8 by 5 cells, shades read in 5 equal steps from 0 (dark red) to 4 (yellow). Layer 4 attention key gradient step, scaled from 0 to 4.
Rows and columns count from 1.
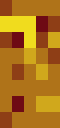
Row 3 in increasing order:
0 1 1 3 4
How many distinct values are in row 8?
2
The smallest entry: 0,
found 3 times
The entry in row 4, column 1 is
2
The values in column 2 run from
0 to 4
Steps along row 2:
same same down up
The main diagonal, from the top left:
1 4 4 2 2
